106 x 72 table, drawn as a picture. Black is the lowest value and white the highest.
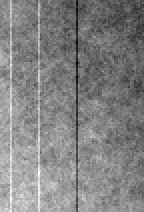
Histogram: bell-shaped. Stripes: none. Ninth with the lowest average: top right. Odd lines: columns 6, 20 and 39. Slope: up to the bottom left. Grain: streaks running down.
